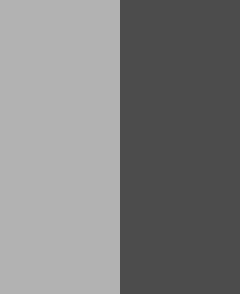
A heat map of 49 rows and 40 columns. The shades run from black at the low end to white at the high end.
The table splits into one row of 2 panels. Panel 1,1: high, flat. Panel 1,2: low, flat.
